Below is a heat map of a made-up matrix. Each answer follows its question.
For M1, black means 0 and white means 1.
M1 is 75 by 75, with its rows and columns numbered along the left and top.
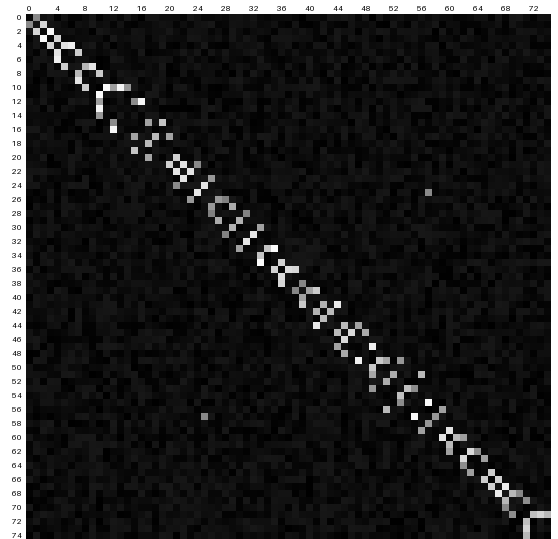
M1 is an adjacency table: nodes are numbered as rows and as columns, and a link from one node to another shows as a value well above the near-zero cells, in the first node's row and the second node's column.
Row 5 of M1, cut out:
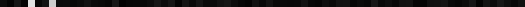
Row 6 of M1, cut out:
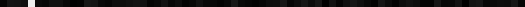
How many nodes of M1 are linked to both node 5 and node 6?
1
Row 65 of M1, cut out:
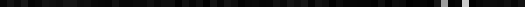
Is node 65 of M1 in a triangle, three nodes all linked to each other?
no
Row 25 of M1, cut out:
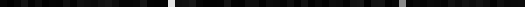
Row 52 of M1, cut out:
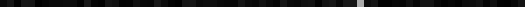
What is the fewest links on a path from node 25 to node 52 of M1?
6
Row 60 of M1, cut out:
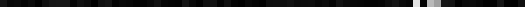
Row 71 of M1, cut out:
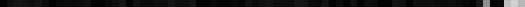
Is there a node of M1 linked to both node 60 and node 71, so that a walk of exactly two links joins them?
no
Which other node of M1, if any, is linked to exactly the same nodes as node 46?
node 48
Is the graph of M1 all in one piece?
yes
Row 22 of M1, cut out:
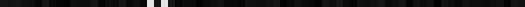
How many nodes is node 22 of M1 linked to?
2
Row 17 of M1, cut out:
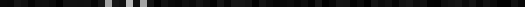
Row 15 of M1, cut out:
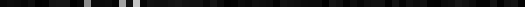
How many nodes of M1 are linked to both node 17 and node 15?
0
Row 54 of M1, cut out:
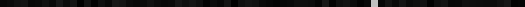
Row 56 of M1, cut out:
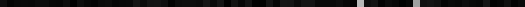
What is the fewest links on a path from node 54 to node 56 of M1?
4
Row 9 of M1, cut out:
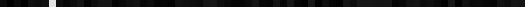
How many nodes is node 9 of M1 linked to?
1
